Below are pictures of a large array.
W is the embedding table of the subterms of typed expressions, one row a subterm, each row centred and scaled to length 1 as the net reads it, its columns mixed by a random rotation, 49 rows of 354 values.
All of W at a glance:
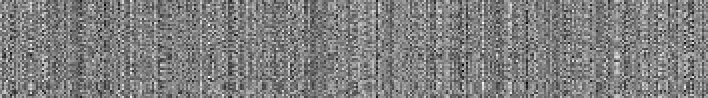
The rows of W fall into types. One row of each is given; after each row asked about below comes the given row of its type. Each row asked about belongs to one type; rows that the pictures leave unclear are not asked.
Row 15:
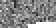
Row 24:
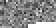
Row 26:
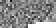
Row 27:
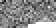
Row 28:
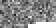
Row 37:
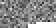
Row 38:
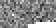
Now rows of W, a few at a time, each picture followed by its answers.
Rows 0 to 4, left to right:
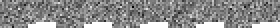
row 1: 37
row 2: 38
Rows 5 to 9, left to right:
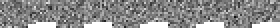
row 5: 26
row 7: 27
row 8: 37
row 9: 26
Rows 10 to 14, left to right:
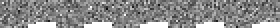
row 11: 37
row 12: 38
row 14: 27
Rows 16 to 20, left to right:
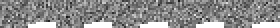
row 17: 26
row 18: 15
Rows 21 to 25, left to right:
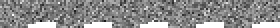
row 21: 38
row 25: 37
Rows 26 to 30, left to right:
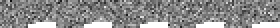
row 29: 27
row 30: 24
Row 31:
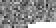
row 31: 28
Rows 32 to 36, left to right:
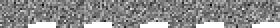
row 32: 28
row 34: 27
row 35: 28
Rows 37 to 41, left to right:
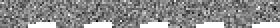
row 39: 28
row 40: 24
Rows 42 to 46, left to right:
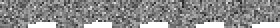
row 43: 37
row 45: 15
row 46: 15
